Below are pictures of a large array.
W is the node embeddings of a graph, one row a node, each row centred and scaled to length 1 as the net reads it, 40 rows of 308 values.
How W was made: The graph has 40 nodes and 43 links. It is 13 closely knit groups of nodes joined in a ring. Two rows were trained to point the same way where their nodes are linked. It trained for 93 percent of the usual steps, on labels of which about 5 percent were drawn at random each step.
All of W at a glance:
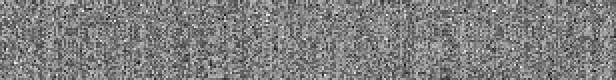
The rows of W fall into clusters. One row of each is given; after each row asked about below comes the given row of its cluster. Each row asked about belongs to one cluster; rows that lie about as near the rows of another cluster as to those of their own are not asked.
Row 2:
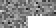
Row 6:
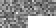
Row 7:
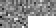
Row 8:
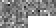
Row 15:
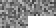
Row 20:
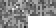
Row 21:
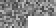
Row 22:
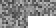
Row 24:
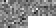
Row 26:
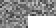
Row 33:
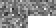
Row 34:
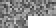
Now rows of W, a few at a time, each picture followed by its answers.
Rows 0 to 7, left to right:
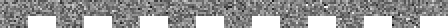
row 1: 2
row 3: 26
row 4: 21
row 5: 15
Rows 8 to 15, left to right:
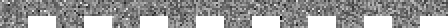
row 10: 33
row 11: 22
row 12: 34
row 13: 24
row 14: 7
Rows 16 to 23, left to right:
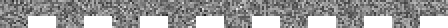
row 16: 7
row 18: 2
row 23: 33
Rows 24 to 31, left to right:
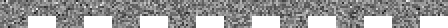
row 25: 21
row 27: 22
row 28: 24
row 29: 34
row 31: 26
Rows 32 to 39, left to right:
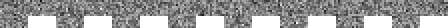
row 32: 7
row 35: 20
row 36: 15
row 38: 20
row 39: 6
